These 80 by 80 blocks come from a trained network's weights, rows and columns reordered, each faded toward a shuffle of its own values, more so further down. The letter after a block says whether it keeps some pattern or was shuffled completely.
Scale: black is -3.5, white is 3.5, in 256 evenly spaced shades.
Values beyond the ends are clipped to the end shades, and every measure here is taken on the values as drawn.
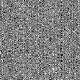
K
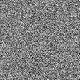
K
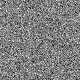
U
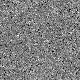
U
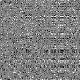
K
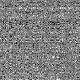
K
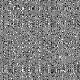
K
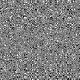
K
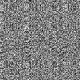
K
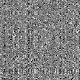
K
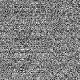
K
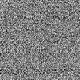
K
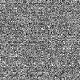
K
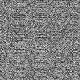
K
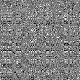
K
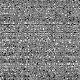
K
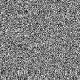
K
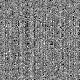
K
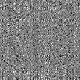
K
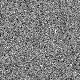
U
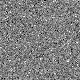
U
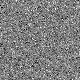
U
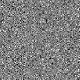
K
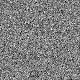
U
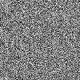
K
